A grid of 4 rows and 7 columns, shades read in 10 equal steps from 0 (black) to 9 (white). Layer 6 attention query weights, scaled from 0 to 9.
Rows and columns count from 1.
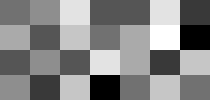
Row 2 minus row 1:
2 -2 -1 1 3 1 -2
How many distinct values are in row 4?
5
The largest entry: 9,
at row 2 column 6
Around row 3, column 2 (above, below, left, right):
3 2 3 3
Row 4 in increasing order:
0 2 4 4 5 7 7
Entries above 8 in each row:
0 1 0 0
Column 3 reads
8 7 3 7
